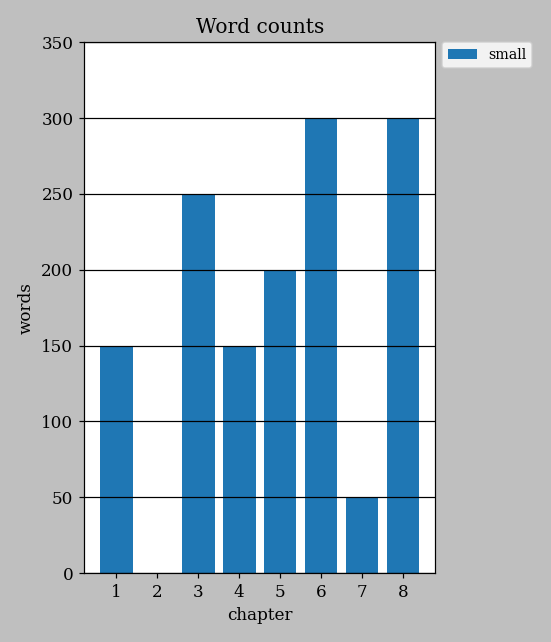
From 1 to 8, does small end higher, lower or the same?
higher
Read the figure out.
Title: Word counts
x-axis: chapter, ticks 1 2 3 4 5 6 7 8
y-axis: words, ticks 0 50 100 150 200 250 300 350
Legend: small
Values:
small: 150 0 250 150 200 300 50 300
